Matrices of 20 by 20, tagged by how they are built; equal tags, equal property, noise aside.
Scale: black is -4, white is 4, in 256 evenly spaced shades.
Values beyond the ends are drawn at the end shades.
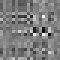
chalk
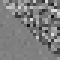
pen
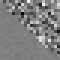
pen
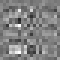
chalk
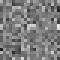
chalk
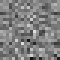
chalk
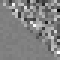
pen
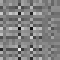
chalk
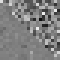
pen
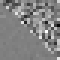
pen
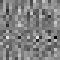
chalk
